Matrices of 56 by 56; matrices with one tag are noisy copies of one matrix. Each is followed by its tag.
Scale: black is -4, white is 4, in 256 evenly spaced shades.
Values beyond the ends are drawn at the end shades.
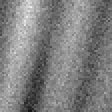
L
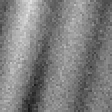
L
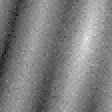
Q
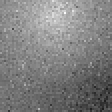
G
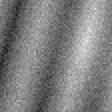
Q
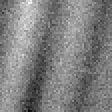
L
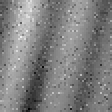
L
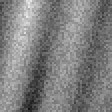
L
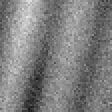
L
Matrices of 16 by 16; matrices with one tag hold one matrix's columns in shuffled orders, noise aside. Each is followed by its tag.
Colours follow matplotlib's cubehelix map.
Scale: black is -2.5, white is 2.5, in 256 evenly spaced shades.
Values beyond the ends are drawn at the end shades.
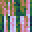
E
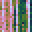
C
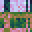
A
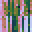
E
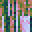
E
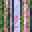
C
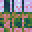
A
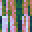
E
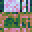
A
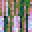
E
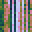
C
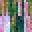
E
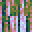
E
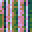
C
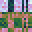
A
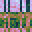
A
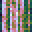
C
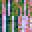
E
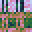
A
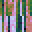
E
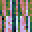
E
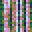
C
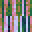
E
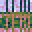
A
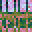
A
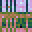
A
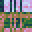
A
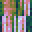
E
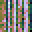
C
